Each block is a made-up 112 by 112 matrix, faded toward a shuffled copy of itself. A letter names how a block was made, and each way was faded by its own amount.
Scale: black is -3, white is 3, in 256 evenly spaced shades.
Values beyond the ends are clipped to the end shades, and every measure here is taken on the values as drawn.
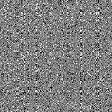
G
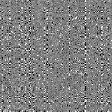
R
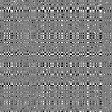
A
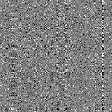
G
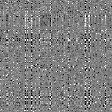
R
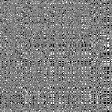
R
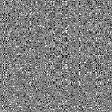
G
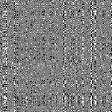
R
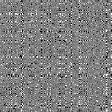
R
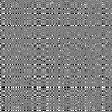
A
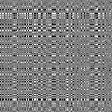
A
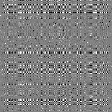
A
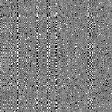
R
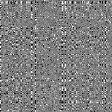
R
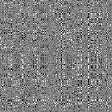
R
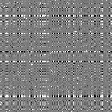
A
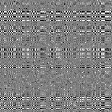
A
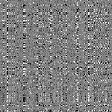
R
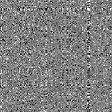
G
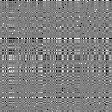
A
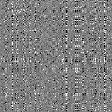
R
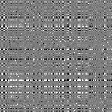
A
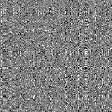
G
